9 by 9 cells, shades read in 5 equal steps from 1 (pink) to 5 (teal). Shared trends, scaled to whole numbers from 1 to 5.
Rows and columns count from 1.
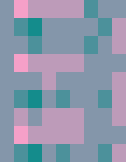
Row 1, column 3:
2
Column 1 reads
3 3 3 3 3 3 3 3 3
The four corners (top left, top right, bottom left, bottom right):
3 3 3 2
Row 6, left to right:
3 4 5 3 4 3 3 4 2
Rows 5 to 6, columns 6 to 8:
3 3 3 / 3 3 4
